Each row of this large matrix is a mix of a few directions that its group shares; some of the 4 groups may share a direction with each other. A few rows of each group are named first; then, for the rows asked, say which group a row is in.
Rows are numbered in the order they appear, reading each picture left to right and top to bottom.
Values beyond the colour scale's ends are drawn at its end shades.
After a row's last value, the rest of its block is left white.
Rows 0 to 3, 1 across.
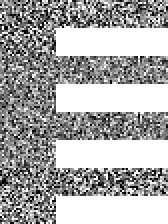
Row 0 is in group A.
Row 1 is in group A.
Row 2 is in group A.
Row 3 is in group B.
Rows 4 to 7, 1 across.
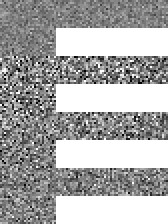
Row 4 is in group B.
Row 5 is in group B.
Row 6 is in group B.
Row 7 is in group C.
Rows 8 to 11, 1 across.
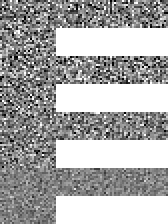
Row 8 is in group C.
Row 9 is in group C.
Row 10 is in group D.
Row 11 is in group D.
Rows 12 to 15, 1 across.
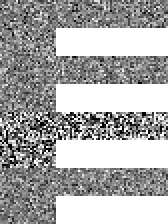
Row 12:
D
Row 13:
B
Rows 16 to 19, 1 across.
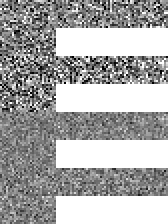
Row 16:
D
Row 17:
B
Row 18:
B
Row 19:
B
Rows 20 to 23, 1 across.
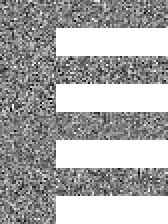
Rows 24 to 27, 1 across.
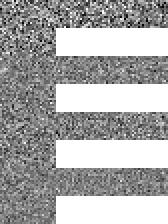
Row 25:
B
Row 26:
A
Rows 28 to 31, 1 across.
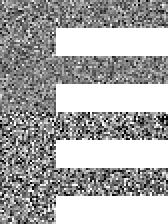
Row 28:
A
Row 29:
B
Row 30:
B
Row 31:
A
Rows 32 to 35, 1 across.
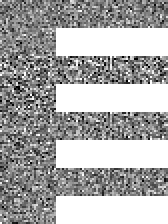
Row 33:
C
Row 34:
D
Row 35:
C
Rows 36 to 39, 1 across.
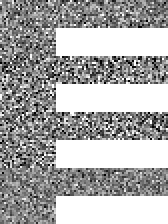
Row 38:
B
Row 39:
A
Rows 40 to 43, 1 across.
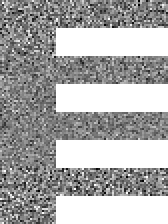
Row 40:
A
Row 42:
B
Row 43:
D
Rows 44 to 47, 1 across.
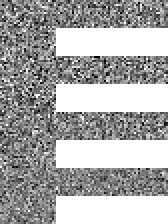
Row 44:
A
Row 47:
A
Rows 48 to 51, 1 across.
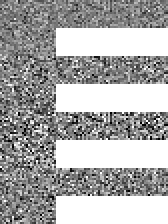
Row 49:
D
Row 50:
D
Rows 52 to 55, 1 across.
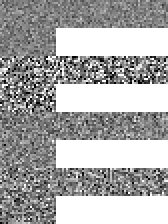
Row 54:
B
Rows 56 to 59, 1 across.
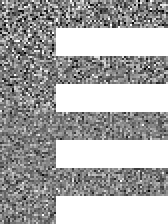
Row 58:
D
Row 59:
A
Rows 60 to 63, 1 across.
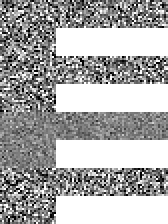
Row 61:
C
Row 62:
C
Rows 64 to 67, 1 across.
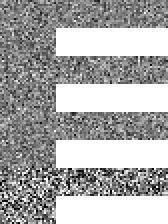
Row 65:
A
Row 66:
B
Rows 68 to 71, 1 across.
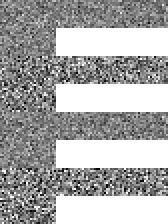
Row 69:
A
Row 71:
D
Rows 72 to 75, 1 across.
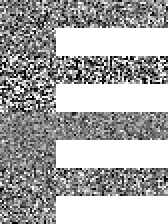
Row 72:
A
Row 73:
D
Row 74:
B
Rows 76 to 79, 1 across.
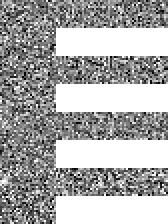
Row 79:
B
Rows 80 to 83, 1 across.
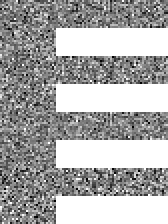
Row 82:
C
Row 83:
B
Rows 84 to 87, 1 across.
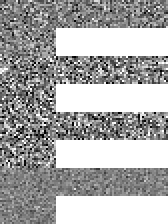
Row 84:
D
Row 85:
B
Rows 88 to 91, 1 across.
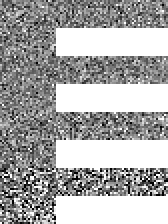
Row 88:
A
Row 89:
B
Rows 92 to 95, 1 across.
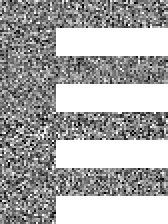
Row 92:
D
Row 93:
A
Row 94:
A
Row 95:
A
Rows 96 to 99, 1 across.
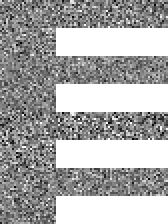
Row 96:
B
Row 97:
A
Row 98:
B
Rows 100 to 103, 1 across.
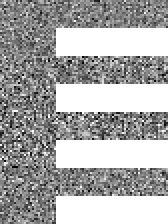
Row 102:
C
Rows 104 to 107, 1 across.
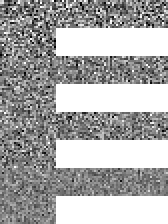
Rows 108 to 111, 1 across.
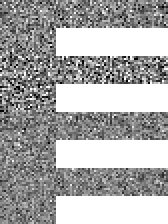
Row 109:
D
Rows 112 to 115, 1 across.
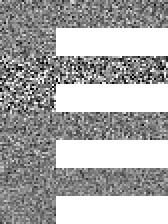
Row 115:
C
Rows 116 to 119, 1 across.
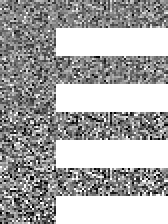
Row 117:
D
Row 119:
D
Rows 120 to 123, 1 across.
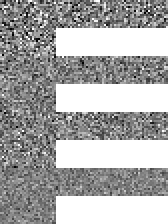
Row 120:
D
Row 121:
C
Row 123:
A
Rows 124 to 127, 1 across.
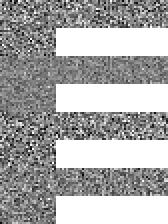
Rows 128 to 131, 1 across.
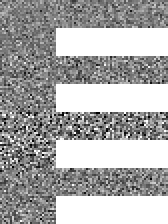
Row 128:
B
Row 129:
C
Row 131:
B
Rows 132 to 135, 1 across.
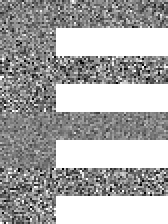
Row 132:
B
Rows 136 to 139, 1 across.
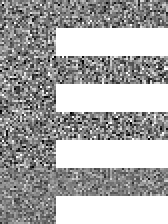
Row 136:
A
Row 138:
B
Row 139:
D
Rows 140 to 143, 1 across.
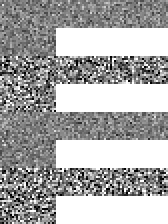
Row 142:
B
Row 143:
D
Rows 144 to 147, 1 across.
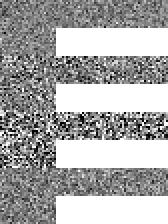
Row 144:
B
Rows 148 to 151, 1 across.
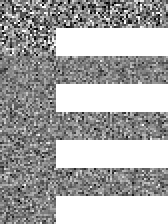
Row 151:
C
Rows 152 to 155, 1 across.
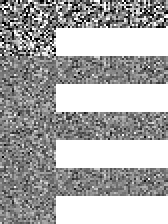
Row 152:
D
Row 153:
D
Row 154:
C
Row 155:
D
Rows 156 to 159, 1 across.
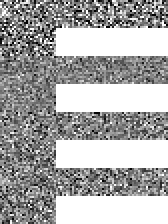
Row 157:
C
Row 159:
B
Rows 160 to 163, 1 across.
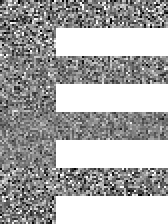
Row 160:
C
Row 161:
C
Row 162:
B
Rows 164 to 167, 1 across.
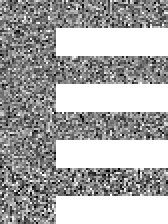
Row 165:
B
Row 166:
C
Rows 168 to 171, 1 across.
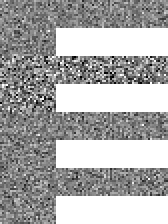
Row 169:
B
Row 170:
D
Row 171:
D
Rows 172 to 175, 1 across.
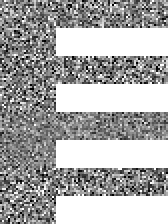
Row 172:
C
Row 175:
A
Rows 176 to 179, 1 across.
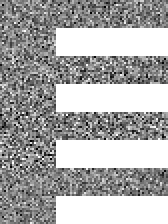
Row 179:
B
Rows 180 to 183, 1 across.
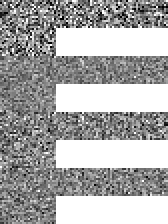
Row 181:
C
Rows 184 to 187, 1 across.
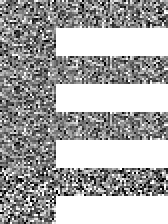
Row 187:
A
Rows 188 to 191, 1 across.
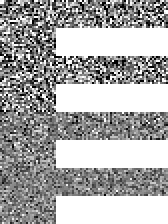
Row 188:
C
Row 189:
C
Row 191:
B
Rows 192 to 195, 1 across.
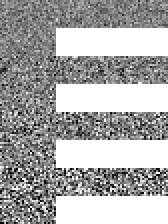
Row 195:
C
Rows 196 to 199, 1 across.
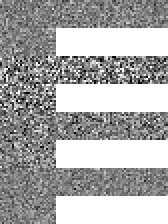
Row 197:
B
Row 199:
D
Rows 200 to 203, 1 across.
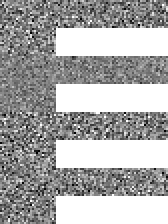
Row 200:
A
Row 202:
D
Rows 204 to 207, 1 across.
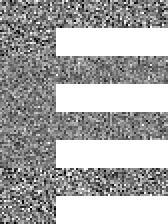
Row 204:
D
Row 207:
C
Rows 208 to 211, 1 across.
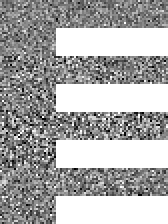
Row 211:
B
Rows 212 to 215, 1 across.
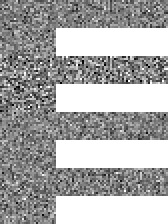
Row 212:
D
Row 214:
B
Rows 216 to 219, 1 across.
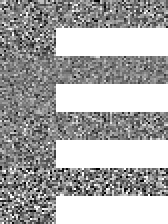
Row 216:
D
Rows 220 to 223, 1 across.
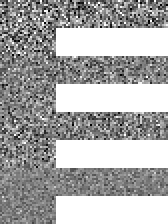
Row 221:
B
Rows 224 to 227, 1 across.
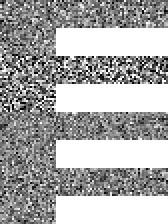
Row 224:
C
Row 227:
A
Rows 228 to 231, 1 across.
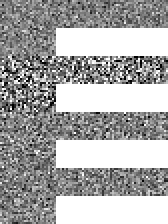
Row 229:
A
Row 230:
D
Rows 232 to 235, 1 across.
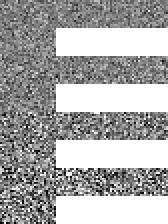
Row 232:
D
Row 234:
D
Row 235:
C
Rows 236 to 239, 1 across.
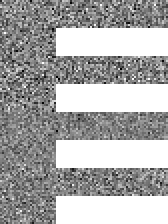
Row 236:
B
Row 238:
A
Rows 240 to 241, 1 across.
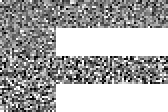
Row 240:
B
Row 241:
D
